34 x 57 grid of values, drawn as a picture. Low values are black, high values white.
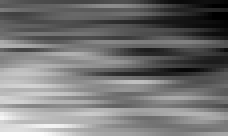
The field climbs toward the bottom left. The top right is the ninth with the lowest average. The bottom left is the ninth with the highest average. Neither half mirrors the other. The grain runs across in streaks.
